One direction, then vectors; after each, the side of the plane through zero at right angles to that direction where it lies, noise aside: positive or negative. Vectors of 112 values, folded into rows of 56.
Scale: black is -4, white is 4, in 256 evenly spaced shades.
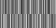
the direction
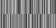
negative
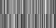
negative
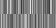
positive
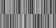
negative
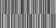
positive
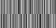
negative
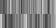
positive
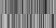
positive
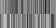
positive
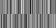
negative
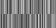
negative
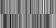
negative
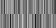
negative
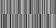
negative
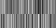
negative
